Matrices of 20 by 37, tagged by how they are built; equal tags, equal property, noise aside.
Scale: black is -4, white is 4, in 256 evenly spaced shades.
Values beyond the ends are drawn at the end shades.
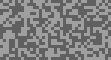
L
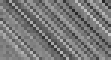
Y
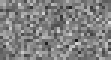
L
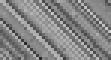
Y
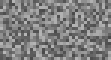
L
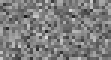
L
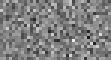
L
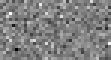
L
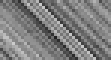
Y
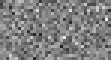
L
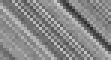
Y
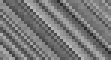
Y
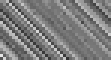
Y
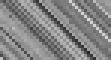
Y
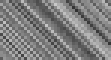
Y
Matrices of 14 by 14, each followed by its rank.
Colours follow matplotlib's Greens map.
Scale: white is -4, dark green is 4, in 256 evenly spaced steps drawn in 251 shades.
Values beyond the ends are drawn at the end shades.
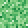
full rank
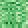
three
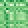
two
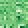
three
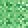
three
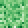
three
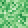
full rank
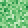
full rank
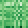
two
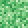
full rank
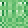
two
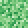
full rank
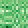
three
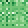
two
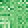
three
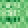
two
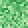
full rank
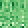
three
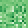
two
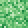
full rank
